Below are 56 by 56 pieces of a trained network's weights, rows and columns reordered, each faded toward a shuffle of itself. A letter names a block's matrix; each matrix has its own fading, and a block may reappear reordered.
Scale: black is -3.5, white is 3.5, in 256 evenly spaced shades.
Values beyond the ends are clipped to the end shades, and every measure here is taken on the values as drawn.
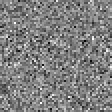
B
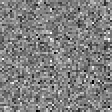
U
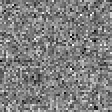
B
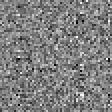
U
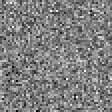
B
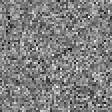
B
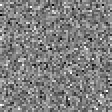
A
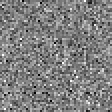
A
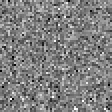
A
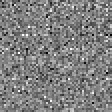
U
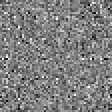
U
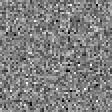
U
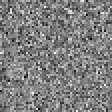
B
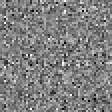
U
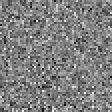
U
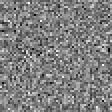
B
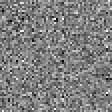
U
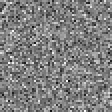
B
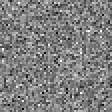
A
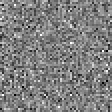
U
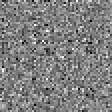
U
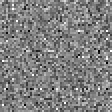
U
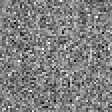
A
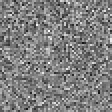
B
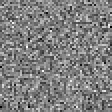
B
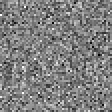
B
